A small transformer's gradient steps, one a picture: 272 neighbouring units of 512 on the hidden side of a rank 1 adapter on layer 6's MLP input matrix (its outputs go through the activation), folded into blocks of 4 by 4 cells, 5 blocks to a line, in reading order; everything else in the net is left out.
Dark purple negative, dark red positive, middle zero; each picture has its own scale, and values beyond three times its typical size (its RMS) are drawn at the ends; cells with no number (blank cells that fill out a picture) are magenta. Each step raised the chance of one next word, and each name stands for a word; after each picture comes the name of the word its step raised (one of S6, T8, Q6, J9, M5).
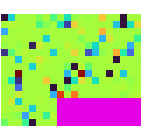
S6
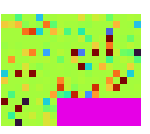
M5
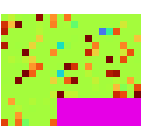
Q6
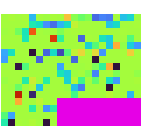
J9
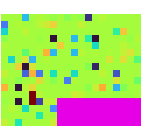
S6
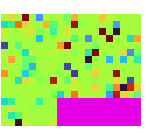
M5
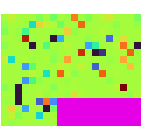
S6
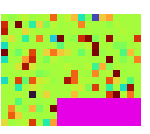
S6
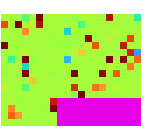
Q6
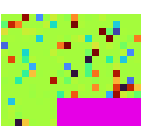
M5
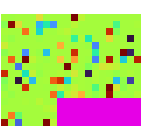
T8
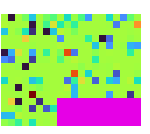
S6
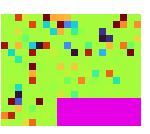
M5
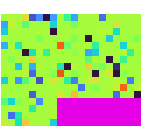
Q6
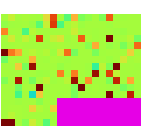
J9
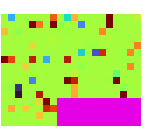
J9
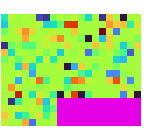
Q6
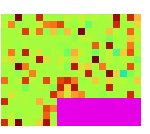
J9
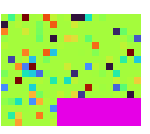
T8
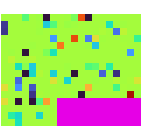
Q6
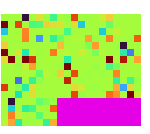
T8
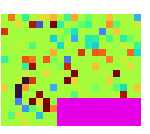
M5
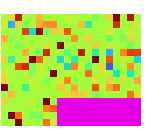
J9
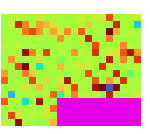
S6
